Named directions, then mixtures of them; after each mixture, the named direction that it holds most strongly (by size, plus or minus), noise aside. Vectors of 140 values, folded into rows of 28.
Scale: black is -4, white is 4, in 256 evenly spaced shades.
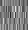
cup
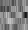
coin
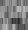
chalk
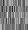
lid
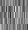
cup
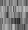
chalk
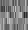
coin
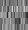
lid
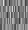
lid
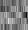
coin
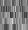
coin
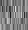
lid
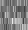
chalk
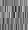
cup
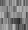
chalk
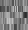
coin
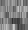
chalk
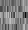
coin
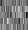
cup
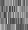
lid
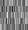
lid
